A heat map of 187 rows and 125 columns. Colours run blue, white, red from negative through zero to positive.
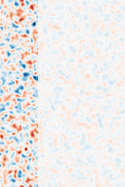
Grain: blotchy. Mirror symmetry: none. Seam: vertical, 30% of the way across, the right part calmer. Histogram: heavy tails on both sides. Stripes: none.
